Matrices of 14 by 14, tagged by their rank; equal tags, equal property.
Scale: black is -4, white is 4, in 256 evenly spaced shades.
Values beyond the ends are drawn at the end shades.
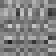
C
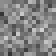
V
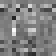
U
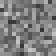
V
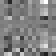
C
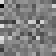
U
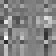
C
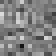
U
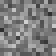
V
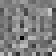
U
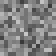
V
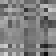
C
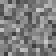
V
